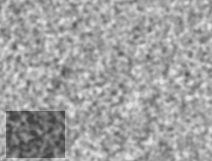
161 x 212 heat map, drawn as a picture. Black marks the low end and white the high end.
The ninth with the lowest average is the bottom left. There are no regular stripes. In the bottom left lies a patch that is lower than the rest.
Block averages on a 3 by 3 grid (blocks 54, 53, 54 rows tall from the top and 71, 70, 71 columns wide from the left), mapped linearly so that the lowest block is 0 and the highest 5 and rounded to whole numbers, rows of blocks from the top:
555
555
055
